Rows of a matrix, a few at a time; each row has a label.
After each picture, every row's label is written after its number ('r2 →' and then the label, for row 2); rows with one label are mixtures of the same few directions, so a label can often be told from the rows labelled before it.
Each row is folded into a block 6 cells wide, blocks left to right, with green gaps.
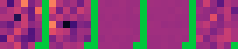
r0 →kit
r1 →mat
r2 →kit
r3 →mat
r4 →kit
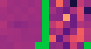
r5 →mat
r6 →kit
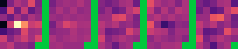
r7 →mat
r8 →mat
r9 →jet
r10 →mat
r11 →jet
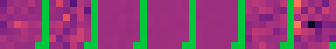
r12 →mat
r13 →kit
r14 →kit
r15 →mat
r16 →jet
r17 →jet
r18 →mat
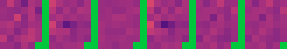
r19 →kit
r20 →mat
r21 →jet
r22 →mat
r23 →kit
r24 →kit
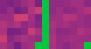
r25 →jet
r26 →jet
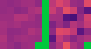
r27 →jet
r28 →jet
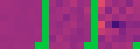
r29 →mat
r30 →kit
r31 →mat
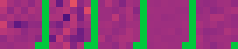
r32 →mat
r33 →kit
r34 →kit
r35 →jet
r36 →jet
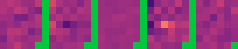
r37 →jet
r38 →mat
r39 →jet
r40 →mat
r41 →kit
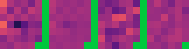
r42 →mat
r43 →mat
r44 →jet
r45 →kit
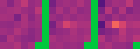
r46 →kit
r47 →mat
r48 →mat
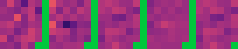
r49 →kit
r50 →mat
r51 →jet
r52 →mat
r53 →jet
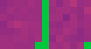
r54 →mat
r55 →kit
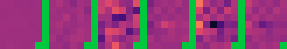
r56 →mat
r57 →kit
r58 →jet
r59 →mat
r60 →mat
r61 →mat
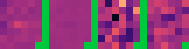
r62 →mat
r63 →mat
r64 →kit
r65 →jet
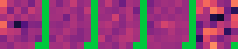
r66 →mat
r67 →kit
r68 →kit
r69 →mat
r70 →jet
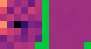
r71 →mat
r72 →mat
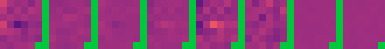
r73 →mat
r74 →jet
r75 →mat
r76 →mat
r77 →mat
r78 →kit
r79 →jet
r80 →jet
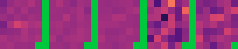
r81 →mat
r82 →kit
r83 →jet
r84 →kit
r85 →jet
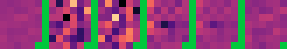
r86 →jet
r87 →kit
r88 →kit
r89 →mat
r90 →mat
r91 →jet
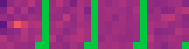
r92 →mat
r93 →kit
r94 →kit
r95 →jet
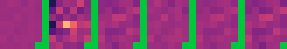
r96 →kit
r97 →mat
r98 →jet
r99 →kit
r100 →jet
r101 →jet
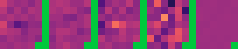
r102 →mat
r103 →jet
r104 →mat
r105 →kit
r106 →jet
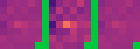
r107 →mat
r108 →mat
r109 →mat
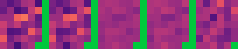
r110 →jet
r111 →jet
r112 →jet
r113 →jet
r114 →kit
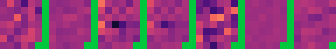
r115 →kit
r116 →jet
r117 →mat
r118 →mat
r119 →jet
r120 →kit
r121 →jet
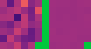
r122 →kit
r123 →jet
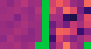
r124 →kit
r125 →jet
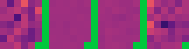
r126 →kit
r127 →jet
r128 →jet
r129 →mat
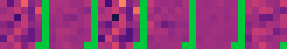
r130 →kit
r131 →jet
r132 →kit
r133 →mat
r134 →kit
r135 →jet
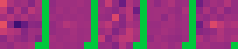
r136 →mat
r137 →mat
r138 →kit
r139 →kit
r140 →mat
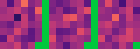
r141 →kit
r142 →jet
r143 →kit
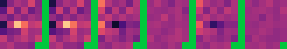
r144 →mat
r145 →mat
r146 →mat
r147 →kit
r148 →mat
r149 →kit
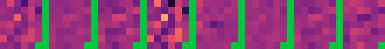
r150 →kit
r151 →jet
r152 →jet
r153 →kit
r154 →mat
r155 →kit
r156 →jet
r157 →jet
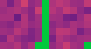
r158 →kit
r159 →jet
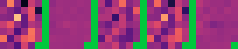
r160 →kit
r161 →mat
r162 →kit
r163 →kit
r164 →mat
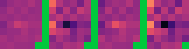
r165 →mat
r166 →mat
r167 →mat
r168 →mat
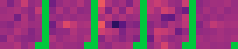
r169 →kit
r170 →mat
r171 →mat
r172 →jet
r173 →mat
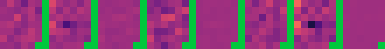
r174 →kit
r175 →mat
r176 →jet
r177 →jet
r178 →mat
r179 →kit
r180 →mat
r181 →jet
